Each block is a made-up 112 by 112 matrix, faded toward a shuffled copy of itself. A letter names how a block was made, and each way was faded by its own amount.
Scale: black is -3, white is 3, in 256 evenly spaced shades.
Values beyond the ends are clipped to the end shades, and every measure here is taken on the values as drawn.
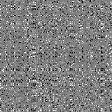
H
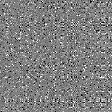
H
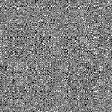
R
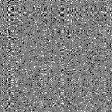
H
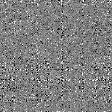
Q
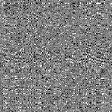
R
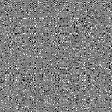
H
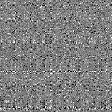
R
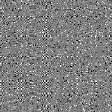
H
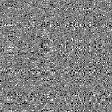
R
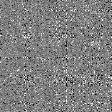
Q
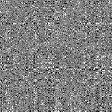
R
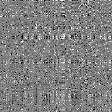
H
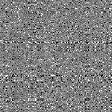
R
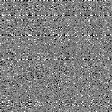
R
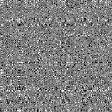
R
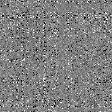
Q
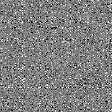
Q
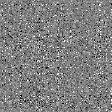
Q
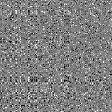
H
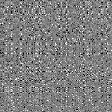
H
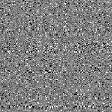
R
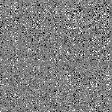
Q
